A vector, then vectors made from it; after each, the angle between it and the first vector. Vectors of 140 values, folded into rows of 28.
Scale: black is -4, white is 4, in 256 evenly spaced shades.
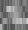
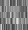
partly aligned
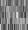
partly aligned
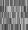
partly aligned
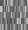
orthogonal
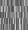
orthogonal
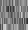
partly opposed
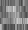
nearly parallel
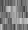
nearly parallel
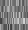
partly aligned
